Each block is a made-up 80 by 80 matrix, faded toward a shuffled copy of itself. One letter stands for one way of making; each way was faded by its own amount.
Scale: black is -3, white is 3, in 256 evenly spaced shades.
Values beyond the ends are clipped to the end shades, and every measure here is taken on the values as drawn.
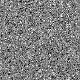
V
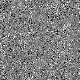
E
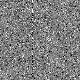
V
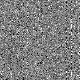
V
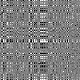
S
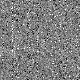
E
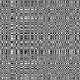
S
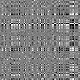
S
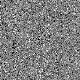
V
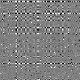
S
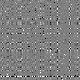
S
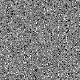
E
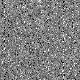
E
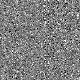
V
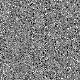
V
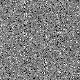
E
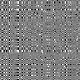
S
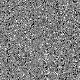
E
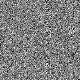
V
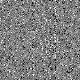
E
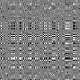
S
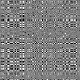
S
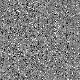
E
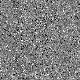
E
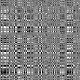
S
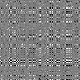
S
